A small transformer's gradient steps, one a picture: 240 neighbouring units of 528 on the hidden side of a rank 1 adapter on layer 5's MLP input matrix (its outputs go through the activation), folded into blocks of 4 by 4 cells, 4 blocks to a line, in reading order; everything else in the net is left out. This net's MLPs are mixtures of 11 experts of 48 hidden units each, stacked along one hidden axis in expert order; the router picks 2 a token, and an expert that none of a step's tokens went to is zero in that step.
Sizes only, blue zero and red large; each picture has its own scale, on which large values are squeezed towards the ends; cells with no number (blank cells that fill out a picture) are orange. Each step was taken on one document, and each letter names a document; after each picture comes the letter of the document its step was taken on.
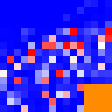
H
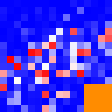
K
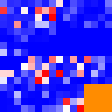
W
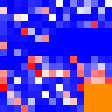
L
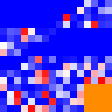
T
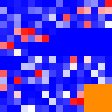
L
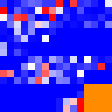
W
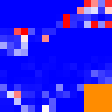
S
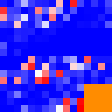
W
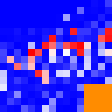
H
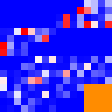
S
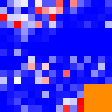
W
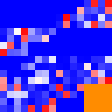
S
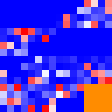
S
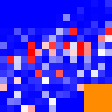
H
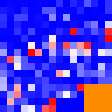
H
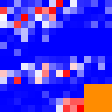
W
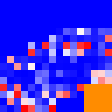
K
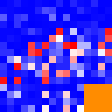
H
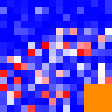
K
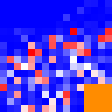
K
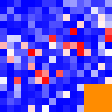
H
